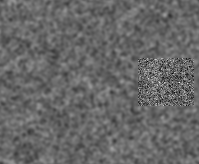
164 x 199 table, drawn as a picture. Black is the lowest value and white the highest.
Roughest part: middle right. Grain: blotchy. Average level on the scale: 40%. Odd patch: rougher, in the middle right. Odd rows or columns: none. Mirror symmetry: none. Histogram: heavy tails on both sides. Stripes: none.
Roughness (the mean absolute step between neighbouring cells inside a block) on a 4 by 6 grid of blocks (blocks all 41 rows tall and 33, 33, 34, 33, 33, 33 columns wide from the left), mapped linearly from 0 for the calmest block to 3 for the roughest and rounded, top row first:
0 0 0 0 0 0
0 0 0 0 3 3
0 0 0 0 3 3
0 0 0 0 0 0
